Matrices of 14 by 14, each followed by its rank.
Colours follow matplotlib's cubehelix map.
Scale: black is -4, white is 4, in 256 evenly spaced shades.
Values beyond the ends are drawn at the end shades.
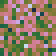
full rank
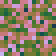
full rank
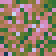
full rank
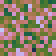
full rank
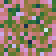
full rank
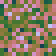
full rank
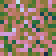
full rank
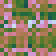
three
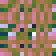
two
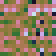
three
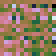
three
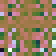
two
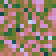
full rank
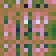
two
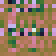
three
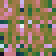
three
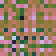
three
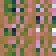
two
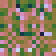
three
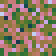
full rank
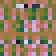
two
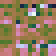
three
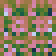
two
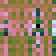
two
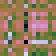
two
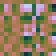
two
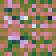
three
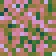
full rank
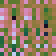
three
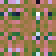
two
